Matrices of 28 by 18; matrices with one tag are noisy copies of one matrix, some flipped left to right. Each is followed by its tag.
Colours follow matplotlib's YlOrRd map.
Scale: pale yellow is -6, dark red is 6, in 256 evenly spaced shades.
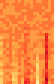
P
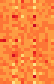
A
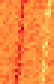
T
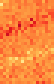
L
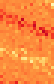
L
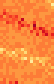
L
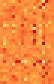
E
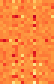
A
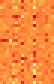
A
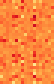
A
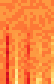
P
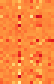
A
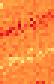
L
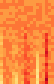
P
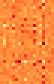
E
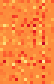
E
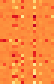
A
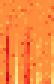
P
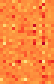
E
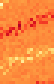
L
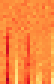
P
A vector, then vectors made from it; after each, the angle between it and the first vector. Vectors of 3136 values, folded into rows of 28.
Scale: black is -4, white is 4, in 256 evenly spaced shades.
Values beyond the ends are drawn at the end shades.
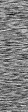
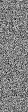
orthogonal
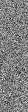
orthogonal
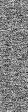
partly aligned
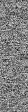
partly aligned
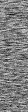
nearly parallel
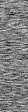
nearly parallel
